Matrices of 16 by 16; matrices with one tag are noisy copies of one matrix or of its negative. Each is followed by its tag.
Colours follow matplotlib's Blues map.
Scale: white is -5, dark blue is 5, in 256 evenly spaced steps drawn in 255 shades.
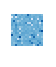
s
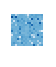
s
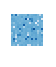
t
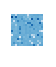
s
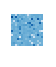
s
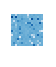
s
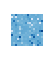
s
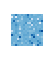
s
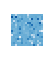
s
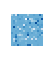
t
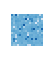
t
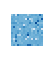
t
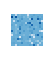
s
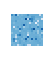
t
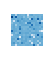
s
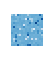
t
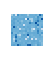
t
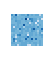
t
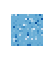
t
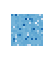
t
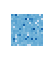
t
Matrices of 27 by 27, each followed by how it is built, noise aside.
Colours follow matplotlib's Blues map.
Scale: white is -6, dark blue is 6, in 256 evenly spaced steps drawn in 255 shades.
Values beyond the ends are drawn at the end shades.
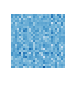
low rank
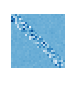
banded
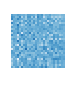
low rank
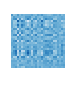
low rank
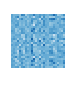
low rank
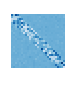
banded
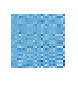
low rank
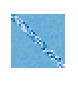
banded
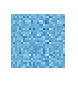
low rank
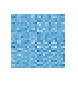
low rank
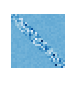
banded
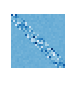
banded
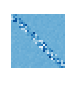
banded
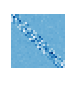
banded
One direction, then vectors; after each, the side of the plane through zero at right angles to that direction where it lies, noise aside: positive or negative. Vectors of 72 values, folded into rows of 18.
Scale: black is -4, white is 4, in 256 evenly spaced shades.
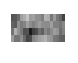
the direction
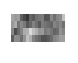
negative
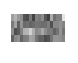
negative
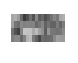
negative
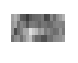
negative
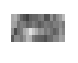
negative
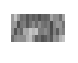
negative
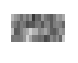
negative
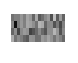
positive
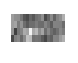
negative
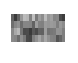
positive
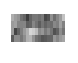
negative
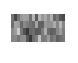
positive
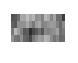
positive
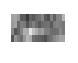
negative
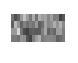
positive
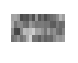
negative
